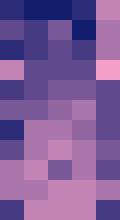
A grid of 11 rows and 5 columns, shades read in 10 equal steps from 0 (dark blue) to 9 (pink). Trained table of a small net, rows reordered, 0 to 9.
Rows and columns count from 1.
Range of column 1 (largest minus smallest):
6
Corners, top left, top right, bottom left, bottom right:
1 7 2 2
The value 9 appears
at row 4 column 5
